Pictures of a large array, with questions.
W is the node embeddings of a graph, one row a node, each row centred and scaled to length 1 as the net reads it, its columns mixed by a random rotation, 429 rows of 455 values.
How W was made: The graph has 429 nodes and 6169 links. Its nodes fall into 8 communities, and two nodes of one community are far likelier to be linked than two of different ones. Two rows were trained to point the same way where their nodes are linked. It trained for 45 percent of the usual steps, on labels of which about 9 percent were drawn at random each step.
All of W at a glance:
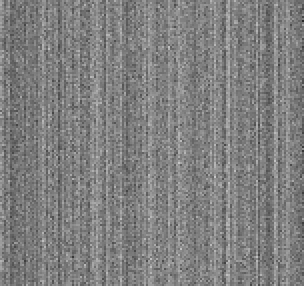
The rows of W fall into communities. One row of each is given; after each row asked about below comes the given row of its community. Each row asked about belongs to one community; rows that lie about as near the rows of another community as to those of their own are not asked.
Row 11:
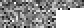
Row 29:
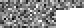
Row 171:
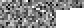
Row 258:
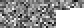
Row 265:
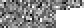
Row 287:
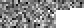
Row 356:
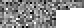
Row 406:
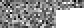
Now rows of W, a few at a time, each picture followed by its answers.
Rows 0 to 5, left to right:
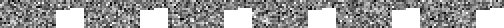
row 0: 258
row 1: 265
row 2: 171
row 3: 258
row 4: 171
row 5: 29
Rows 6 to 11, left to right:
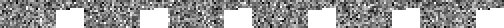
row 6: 11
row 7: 406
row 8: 265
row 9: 265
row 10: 287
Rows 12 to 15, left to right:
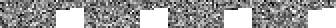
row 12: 171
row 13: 29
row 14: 171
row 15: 171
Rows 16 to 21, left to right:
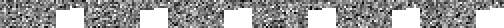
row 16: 287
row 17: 29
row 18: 406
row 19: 356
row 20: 29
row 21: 287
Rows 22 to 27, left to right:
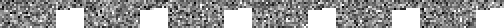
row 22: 258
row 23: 287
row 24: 265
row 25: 11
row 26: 171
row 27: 265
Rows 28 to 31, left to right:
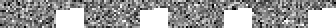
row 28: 406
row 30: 356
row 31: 11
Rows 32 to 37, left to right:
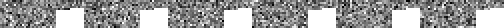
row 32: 171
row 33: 11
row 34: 29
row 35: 171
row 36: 287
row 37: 258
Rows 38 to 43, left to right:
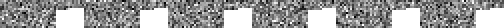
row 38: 29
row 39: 29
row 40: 356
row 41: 265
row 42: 406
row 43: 406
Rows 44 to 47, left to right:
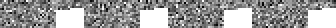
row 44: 258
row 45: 287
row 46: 29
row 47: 356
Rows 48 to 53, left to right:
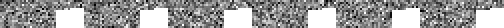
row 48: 258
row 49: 356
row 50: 29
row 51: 406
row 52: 287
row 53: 11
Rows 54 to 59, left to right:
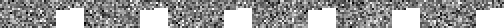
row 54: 258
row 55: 406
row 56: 29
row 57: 11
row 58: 11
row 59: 287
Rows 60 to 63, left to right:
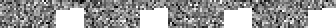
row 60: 406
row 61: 11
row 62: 406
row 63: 11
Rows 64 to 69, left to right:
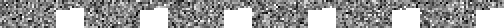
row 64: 287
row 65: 356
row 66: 11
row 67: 258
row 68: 258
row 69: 11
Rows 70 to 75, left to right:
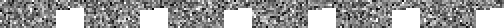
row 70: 11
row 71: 11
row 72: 11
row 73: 258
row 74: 11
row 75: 171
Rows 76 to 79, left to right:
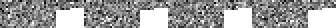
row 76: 171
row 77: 29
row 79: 29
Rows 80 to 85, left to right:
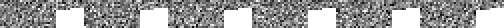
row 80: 287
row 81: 406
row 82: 29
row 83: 171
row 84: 171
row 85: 29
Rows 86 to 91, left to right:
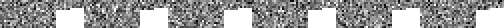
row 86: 171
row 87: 287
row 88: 287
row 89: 29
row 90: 287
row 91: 287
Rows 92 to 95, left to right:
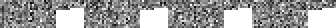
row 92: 265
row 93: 11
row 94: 258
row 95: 171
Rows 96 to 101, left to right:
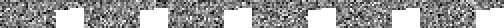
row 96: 265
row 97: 406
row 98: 265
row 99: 29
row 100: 29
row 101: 171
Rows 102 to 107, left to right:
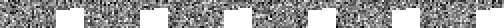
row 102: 356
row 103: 287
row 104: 171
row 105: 356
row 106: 265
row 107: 287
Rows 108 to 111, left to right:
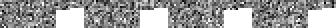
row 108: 265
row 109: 258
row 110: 11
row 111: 287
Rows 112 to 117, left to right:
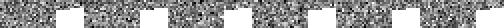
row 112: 265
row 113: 11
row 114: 265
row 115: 265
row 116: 356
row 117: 29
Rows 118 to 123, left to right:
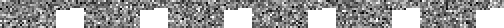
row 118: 171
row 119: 11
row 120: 171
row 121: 258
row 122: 11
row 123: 265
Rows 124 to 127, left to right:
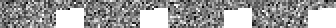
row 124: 11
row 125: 258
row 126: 171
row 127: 406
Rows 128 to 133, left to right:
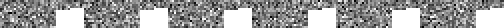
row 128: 258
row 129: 171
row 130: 29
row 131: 11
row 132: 171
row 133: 171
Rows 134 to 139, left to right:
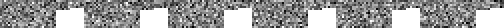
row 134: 29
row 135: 171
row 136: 406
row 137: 287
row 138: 356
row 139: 406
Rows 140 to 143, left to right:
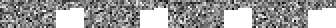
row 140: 171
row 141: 258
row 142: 356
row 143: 265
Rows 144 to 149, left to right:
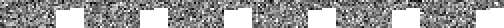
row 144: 171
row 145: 356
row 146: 29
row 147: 171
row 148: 406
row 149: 29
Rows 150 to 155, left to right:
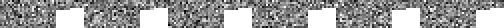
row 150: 258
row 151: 258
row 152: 287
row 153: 287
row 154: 171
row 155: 406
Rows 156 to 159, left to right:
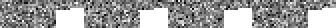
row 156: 356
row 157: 258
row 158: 287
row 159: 29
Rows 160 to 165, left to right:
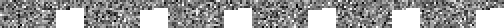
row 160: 171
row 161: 265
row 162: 287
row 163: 29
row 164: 29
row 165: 11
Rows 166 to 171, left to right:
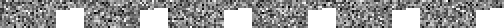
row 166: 356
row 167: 258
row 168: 171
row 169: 406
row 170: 287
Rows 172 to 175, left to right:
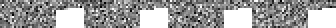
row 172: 258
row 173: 11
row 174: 258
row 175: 171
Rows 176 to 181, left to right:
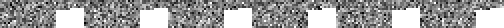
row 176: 356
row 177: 406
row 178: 11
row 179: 356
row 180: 258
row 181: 11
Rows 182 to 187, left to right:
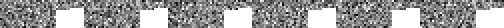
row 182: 29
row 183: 406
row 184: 11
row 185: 406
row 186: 356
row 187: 406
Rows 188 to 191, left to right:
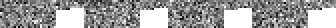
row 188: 11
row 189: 11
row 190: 265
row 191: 11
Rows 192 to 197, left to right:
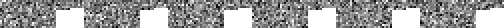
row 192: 171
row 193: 356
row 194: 287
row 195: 265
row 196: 287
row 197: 406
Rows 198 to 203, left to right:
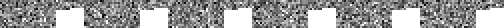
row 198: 11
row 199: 406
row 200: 265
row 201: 11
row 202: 265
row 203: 406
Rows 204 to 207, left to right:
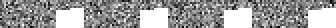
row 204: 29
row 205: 356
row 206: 356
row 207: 287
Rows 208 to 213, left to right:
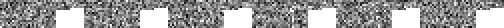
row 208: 356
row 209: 29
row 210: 11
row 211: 265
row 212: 356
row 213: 406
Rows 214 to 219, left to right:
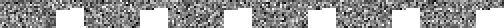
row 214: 258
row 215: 356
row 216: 171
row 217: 265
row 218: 29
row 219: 11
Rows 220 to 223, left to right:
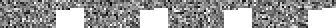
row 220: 11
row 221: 265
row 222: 258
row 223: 265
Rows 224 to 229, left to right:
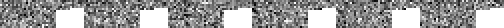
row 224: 287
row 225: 11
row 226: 171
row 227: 11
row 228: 11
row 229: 406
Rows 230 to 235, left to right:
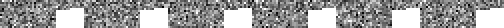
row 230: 29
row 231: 171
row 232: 287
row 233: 29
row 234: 258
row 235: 171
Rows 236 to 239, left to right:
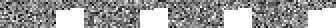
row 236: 258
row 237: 258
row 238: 171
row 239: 11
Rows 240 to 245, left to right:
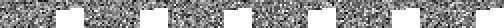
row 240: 356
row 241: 406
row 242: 171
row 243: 265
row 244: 171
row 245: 171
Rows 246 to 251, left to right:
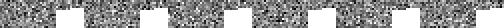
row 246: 287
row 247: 287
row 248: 29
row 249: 258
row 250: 11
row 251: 287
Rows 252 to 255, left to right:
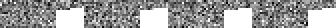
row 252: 11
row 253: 265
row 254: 11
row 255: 258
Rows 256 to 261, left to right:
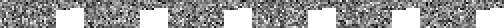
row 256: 265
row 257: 11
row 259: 171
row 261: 356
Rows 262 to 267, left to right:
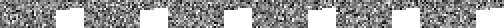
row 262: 356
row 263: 29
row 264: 287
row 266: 265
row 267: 258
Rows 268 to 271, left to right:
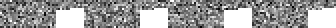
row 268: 11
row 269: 258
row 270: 171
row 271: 406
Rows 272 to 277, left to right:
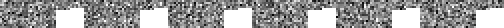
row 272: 265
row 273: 265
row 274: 265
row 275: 171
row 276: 265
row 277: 287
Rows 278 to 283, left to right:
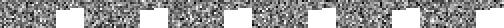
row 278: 265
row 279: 356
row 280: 265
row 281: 406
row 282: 29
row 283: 258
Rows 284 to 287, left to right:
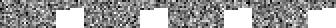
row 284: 171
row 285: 406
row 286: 287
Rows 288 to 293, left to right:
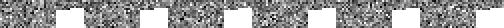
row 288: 11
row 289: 356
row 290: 265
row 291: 287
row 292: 171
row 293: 171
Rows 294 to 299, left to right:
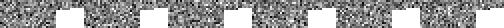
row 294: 406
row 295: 29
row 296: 258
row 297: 11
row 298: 265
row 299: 356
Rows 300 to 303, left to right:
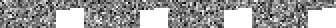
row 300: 171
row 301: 258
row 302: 265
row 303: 171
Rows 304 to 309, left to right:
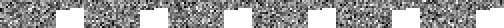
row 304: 171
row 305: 287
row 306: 11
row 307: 258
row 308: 406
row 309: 265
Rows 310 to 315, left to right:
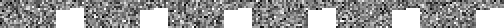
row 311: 265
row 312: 406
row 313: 287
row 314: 171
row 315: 356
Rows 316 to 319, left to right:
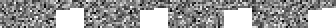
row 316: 29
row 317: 171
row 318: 258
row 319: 29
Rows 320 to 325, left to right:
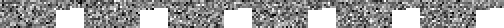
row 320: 287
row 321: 11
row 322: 406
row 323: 265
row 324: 356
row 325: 29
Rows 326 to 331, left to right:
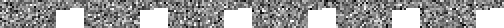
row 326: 356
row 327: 29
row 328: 406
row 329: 406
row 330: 356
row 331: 171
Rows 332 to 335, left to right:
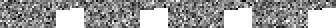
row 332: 287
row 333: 258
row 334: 29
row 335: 11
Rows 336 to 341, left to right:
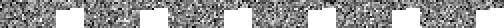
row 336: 11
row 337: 11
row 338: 258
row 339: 287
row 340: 356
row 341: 406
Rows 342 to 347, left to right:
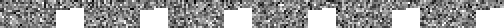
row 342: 258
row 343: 287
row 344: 287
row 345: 356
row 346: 406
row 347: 171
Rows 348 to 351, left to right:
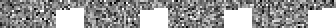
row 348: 11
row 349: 265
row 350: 287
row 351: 287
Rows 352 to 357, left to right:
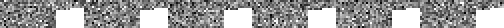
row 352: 406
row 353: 29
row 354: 11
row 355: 171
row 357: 265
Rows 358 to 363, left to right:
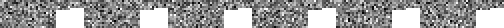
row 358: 265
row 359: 171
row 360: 356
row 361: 29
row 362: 265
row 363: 406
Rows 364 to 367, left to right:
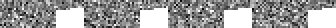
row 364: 29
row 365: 29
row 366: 171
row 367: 171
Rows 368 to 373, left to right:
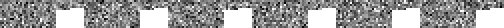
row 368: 265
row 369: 356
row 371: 265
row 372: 11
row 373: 11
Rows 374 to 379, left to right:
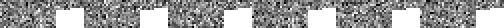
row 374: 265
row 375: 287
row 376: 29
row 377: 265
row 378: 356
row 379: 265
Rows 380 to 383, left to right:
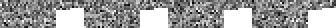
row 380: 287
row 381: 356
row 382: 356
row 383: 29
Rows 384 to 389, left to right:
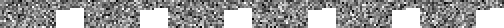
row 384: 171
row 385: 287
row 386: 29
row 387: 356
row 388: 356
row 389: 356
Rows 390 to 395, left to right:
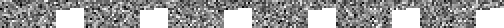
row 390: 171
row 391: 171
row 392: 171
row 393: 287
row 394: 406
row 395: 29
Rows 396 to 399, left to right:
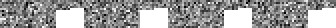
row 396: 265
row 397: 171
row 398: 287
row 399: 356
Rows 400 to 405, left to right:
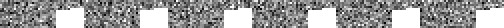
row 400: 265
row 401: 265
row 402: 171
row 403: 29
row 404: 29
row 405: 29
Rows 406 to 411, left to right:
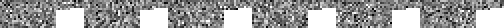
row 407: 265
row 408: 11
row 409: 356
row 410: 258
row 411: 258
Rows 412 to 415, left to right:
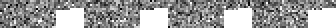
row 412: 11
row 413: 11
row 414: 265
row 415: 11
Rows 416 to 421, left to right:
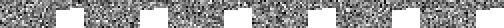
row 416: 406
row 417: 406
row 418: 406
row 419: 258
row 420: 29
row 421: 11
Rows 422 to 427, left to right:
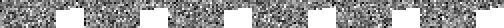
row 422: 29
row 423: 356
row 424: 258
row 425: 258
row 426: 356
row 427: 287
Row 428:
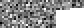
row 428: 406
